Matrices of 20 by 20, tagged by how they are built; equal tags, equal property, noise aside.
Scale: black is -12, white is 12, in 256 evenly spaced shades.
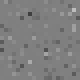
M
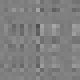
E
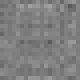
E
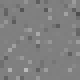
M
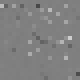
M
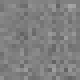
E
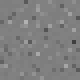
M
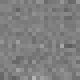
E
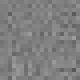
E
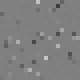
M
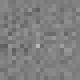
E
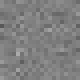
E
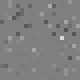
M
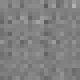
E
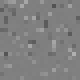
M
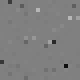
M
